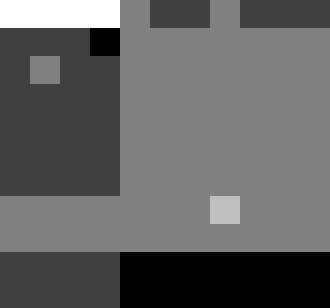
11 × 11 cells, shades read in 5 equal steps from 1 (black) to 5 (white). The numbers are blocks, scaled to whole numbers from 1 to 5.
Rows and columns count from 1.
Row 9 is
3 3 3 3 3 3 3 3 3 3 3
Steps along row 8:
same same same same same same up down same same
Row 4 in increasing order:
2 2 2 2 3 3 3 3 3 3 3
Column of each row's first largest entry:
1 5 2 5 5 5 5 8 1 1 1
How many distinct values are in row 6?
2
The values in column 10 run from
1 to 3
